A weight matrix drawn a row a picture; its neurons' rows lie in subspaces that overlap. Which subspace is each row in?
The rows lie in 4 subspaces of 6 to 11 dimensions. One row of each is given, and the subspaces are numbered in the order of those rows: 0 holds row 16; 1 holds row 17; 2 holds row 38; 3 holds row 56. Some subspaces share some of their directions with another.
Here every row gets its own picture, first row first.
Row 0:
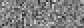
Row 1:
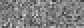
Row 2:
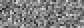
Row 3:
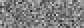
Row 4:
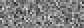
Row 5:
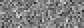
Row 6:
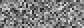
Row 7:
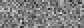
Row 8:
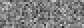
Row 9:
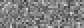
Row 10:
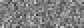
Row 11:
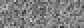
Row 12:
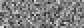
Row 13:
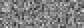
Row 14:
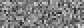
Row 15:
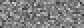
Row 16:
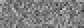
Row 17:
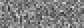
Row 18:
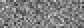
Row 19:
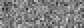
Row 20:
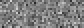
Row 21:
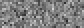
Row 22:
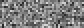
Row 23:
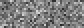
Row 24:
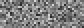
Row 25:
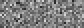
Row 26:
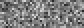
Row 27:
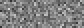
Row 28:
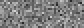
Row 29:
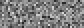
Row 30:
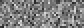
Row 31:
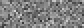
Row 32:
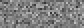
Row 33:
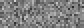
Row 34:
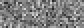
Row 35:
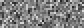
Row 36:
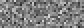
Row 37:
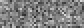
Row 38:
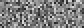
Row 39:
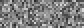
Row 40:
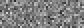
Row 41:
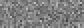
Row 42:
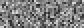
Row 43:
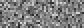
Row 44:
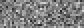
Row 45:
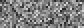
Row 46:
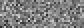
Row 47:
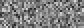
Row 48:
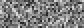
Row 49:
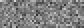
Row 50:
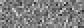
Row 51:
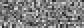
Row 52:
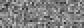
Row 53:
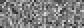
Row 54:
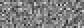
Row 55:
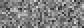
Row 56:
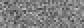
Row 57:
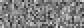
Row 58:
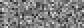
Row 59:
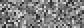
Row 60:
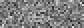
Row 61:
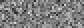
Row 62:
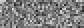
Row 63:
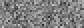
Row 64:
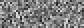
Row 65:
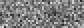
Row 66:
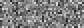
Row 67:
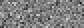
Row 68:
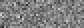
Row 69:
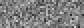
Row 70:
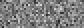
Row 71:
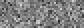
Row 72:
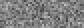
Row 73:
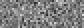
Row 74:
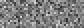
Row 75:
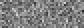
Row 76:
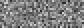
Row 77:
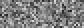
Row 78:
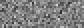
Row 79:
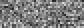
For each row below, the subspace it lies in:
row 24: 3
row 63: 3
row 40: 3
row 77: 2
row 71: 2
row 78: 3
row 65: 2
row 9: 2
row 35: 3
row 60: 2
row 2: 3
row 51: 3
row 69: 2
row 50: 0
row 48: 2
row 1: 3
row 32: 0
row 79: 3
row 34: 3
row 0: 3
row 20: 1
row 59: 3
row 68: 2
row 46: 2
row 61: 3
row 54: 2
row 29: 1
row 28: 2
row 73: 2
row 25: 2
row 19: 2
